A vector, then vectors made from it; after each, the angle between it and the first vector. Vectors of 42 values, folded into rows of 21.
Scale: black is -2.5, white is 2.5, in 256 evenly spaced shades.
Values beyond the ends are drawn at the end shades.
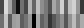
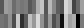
orthogonal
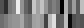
partly opposed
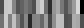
partly aligned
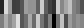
partly aligned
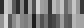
nearly parallel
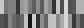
partly opposed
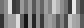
partly aligned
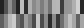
partly aligned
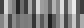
nearly parallel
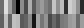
nearly parallel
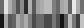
partly aligned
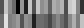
nearly parallel
